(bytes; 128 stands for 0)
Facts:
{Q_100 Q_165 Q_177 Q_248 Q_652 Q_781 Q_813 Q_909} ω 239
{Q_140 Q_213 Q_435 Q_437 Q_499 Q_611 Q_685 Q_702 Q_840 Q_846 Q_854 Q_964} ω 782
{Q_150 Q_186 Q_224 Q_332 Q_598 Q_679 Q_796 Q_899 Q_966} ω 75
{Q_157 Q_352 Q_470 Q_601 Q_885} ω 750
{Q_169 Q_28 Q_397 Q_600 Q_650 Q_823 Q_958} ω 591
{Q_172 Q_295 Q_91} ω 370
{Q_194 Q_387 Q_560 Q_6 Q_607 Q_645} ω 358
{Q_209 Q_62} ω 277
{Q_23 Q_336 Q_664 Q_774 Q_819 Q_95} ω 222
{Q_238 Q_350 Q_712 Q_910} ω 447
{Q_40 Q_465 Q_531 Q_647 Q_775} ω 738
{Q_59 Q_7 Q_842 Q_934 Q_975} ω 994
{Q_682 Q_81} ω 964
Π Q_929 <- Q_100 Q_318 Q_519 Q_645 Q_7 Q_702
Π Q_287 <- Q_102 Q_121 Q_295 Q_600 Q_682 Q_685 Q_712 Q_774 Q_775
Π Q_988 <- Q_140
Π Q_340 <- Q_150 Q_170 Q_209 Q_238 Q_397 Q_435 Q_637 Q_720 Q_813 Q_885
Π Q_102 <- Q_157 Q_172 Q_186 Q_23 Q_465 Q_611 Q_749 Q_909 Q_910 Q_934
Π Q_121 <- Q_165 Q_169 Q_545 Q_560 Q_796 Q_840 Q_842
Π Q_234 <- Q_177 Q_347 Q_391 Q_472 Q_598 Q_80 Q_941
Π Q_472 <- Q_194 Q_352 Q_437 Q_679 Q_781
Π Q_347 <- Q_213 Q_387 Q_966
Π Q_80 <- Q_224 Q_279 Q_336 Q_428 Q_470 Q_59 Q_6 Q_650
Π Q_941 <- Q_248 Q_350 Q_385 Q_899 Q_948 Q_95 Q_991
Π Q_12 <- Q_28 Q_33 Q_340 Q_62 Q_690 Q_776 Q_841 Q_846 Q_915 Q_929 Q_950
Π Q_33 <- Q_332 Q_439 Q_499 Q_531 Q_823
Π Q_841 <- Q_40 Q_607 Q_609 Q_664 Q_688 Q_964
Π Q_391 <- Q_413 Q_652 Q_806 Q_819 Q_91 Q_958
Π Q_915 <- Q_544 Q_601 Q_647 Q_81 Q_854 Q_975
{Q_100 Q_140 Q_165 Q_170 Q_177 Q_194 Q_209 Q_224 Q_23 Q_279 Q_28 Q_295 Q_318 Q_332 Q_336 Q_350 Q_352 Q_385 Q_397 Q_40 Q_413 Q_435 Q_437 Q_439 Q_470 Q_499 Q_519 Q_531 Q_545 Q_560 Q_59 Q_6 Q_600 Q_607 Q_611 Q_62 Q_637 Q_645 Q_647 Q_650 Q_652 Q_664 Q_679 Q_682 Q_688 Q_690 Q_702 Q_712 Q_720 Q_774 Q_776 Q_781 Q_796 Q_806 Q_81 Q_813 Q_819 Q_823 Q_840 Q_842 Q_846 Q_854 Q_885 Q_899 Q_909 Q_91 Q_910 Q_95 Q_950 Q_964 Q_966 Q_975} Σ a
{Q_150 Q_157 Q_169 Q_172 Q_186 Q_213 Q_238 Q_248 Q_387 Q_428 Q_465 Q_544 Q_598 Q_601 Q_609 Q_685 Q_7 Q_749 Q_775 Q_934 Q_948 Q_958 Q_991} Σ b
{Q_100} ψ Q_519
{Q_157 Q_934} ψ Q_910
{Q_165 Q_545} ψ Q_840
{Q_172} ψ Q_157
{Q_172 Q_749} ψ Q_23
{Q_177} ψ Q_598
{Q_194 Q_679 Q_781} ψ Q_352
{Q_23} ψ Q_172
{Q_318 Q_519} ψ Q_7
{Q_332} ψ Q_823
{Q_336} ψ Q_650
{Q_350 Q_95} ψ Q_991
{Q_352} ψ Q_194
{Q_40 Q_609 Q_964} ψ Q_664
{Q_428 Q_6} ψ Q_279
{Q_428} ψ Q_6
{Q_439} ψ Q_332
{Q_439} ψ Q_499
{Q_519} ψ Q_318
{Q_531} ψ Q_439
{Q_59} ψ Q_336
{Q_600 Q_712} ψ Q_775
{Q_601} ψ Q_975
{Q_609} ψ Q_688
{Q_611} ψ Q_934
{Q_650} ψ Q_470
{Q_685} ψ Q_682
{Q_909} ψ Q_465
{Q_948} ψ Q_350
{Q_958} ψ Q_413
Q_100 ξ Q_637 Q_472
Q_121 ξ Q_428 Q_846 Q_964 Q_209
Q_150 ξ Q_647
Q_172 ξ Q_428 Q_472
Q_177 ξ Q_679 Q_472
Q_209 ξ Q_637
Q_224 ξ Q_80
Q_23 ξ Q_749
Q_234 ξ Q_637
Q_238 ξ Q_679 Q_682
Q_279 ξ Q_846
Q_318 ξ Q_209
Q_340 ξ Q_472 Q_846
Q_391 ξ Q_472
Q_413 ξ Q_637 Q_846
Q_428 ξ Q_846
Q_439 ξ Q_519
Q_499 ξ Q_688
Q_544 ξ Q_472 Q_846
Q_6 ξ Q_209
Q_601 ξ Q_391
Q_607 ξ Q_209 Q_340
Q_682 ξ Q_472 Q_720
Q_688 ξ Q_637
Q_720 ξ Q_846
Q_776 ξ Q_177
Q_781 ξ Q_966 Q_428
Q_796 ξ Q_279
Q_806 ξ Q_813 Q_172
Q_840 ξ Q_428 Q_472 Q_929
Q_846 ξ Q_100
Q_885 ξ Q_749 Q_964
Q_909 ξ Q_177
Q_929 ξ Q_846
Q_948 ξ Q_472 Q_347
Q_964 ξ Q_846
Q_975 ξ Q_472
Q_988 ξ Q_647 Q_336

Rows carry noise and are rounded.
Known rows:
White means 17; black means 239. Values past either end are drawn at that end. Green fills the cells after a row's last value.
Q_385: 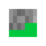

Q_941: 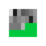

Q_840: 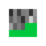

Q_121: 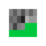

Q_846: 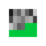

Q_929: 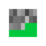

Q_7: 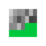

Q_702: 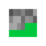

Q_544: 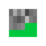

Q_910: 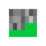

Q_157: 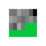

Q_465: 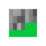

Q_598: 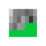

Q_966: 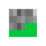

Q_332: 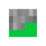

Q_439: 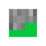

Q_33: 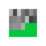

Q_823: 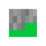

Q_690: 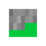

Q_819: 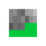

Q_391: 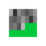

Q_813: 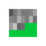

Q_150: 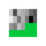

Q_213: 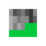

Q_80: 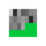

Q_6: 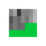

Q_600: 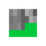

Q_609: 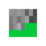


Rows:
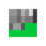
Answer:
Q_519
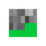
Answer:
Q_95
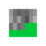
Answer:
Q_652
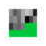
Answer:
Q_336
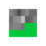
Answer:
Q_350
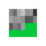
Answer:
Q_647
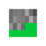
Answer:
Q_712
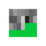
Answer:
Q_679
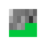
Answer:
Q_958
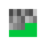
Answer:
Q_499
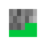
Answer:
Q_806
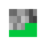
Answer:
Q_238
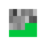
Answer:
Q_340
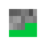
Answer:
Q_140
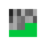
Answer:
Q_964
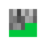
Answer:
Q_318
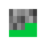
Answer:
Q_749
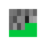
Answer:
Q_177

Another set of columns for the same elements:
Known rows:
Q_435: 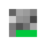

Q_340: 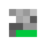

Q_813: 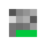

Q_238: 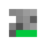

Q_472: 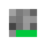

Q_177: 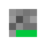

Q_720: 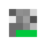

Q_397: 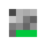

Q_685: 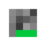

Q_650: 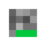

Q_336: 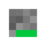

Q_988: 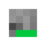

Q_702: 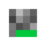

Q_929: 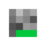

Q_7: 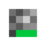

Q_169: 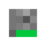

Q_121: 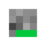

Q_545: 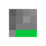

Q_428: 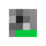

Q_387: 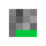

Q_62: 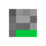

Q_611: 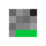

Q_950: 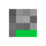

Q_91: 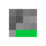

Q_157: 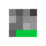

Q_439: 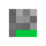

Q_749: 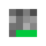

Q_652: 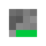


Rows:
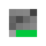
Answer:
Q_437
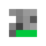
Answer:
Q_150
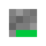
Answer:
Q_796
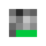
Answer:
Q_934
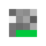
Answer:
Q_885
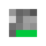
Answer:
Q_172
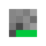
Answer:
Q_544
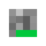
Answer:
Q_682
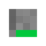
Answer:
Q_774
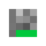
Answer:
Q_100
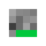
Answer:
Q_234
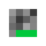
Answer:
Q_213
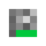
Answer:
Q_975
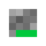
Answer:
Q_840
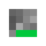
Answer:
Q_194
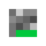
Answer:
Q_846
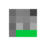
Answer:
Q_910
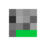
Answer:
Q_664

